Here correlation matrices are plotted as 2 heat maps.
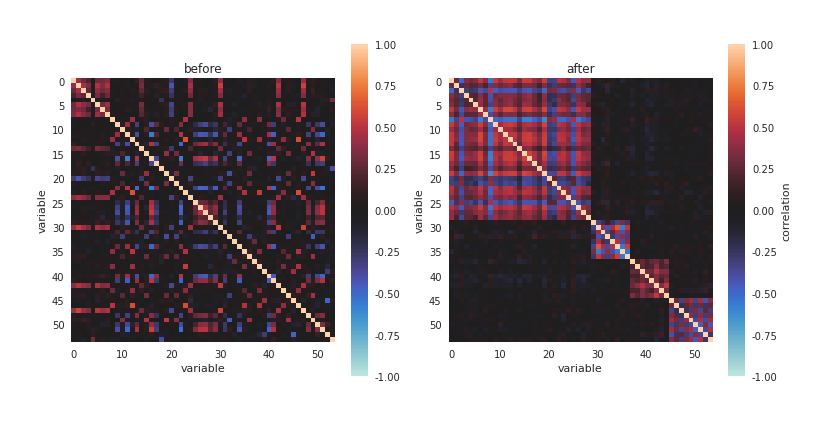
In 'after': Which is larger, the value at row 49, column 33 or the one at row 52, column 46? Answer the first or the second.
the first
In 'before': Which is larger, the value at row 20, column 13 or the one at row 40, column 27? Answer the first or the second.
the first
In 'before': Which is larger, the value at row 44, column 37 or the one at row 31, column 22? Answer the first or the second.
the second
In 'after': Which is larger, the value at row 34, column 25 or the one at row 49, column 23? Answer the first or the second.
the first
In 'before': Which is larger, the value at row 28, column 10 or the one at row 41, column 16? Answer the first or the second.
the second
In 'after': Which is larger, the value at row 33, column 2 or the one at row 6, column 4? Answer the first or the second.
the second
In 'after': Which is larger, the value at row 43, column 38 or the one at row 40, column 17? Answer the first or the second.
the first
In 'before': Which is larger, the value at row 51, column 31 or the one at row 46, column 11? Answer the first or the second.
the second
